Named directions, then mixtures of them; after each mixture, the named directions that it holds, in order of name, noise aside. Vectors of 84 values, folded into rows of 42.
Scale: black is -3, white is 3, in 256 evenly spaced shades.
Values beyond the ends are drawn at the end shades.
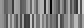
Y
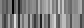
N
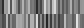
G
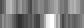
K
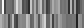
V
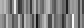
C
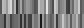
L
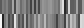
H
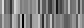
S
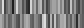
N, V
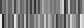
H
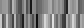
C, H, K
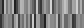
C, V, Y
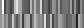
S, V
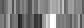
K, N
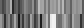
K, N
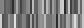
H, N, Y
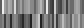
L, S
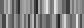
G, L, N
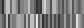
G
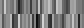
C, S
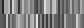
G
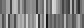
G, V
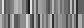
V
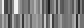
S, V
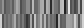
H, Y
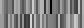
Y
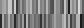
H, L
